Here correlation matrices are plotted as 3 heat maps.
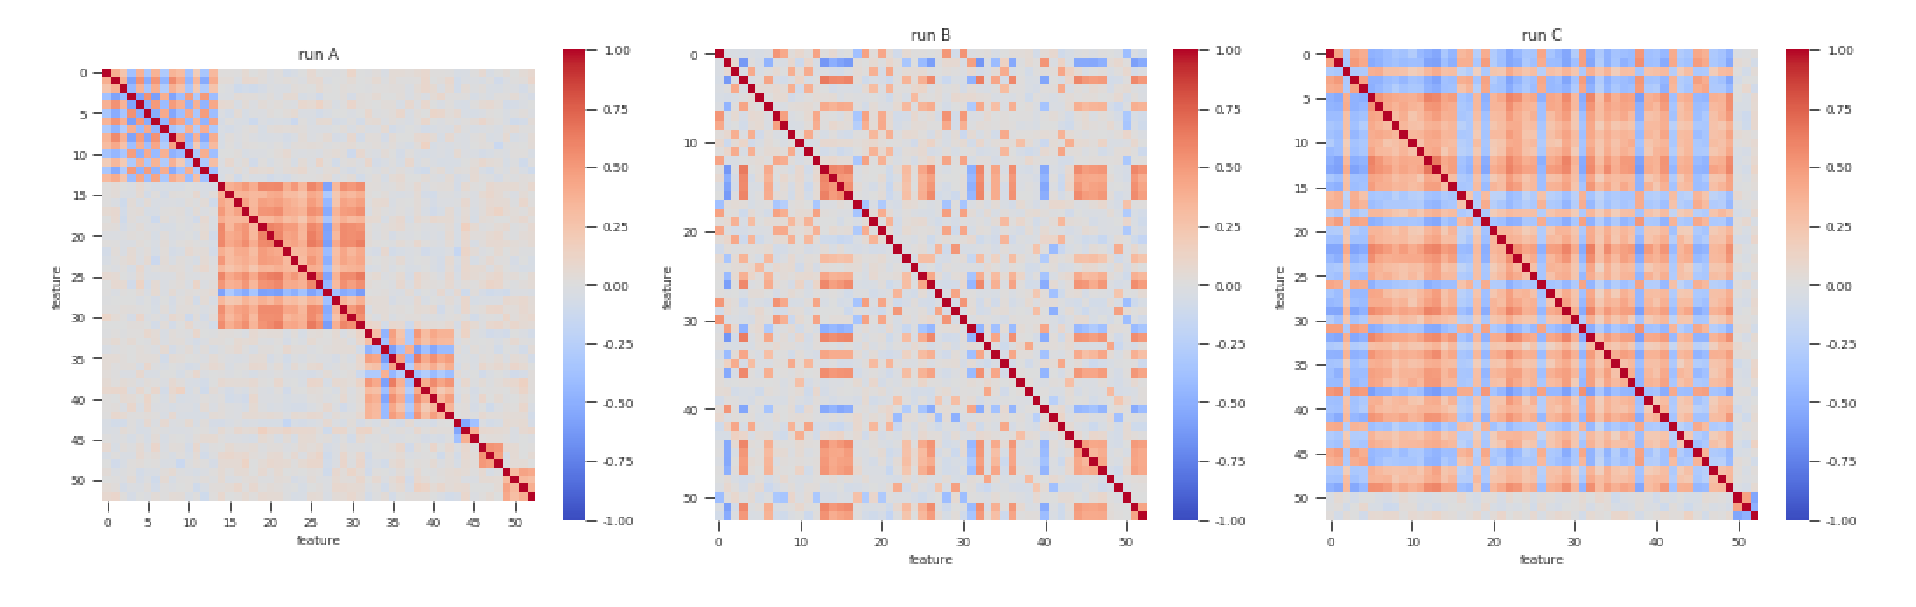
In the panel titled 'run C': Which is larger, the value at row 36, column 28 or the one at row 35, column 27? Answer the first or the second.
the first
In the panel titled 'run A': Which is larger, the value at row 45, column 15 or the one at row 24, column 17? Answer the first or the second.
the second
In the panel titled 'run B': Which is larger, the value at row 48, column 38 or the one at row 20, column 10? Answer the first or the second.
the first
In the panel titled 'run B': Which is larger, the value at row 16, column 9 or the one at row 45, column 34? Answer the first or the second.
the second
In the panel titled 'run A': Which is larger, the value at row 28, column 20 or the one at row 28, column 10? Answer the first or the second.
the first
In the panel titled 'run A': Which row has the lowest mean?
27
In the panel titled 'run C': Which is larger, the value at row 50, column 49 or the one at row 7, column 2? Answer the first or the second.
the second
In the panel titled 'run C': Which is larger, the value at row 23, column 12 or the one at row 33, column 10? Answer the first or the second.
the first
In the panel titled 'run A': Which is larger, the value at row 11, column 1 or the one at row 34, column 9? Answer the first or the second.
the first
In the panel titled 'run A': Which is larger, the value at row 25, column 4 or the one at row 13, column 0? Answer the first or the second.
the second
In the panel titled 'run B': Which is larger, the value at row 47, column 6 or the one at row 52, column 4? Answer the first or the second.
the first
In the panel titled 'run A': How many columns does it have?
53
